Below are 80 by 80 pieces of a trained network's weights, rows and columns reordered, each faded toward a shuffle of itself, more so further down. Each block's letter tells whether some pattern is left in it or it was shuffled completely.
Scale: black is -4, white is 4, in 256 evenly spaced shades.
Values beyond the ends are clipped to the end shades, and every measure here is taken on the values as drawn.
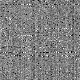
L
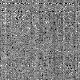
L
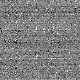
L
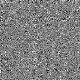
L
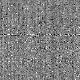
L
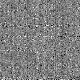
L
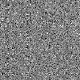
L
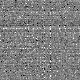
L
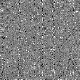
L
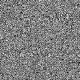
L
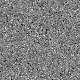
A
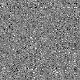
L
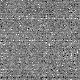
L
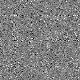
L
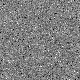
A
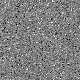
A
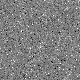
A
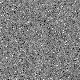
A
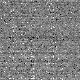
L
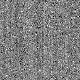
L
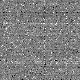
L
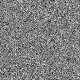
A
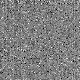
L
